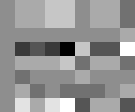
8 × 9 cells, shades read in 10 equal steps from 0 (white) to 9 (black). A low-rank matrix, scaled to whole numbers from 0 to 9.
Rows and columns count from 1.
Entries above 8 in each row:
0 0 0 1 0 0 0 0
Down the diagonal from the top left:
4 3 4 7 2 3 5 3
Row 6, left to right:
4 5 4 4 4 3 4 4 4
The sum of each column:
32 29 31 27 28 33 31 30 31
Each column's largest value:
4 7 6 7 9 6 6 6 6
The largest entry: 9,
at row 4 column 5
